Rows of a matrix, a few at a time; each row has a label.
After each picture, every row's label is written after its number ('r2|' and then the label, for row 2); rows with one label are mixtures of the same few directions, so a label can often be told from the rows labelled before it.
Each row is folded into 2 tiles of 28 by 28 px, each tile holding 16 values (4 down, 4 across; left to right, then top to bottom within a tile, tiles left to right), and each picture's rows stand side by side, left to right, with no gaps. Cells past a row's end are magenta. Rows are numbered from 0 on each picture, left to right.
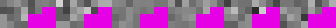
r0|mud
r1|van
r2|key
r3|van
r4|van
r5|mud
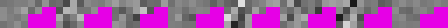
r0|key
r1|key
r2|van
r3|van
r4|key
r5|van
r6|key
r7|key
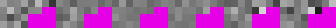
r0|mud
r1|key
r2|van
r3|van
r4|van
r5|van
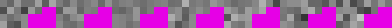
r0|key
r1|key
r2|mud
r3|key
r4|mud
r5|van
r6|van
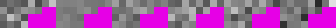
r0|mud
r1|van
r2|van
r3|key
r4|mud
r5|mud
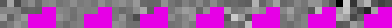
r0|van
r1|key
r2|van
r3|key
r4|mud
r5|van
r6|van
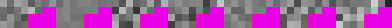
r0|van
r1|van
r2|key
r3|mud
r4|key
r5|key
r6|mud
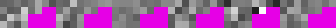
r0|mud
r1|key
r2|van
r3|key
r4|van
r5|key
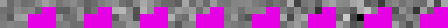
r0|van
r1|mud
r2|mud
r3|key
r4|van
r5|van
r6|van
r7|key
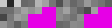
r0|van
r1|van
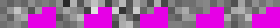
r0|key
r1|van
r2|key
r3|key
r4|key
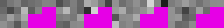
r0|mud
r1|van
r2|mud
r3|key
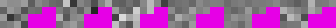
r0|mud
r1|van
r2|mud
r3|mud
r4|mud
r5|mud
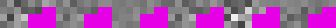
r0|van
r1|van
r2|mud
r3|van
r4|mud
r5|mud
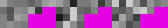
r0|van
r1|key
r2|van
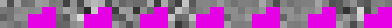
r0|van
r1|van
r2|key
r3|key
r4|mud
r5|mud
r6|mud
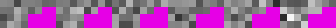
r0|key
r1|key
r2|key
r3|mud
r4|mud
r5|mud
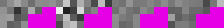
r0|key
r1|key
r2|key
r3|mud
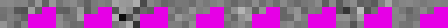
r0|key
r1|mud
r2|mud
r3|mud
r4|key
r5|key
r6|mud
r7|key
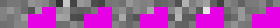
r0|van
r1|van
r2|van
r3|van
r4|key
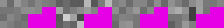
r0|van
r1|mud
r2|key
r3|mud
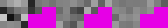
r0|mud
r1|key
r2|mud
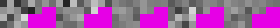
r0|van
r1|van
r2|mud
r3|mud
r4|mud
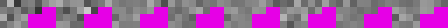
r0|van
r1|van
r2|mud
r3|van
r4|mud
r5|key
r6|van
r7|mud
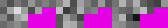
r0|key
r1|key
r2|van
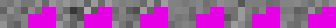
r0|key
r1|key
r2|key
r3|mud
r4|key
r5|key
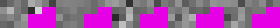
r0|van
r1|mud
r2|key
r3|van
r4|key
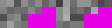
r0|key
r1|van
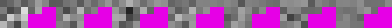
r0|mud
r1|mud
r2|key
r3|mud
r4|key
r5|mud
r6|van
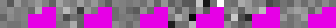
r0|van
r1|mud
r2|key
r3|mud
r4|van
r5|key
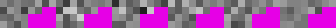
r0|key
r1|key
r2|van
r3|van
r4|key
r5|van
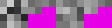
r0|key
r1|mud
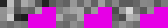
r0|van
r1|key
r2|key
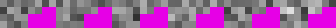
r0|key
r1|van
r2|mud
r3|key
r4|key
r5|mud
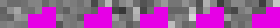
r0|key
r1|mud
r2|mud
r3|mud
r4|mud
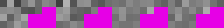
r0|van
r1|van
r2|van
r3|van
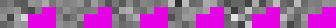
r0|van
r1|mud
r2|key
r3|van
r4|mud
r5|key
